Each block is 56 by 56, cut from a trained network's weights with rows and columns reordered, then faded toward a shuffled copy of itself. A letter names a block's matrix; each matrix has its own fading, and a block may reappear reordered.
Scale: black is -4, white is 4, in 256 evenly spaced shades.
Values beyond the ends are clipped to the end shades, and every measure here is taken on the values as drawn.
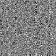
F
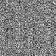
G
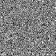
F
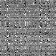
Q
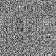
G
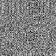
G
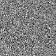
F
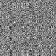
G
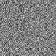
G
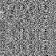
G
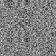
G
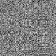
G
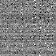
Q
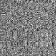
G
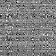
Q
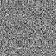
G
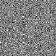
F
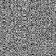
G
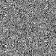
F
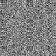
G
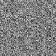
G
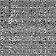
Q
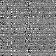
Q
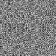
G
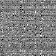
Q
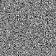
F
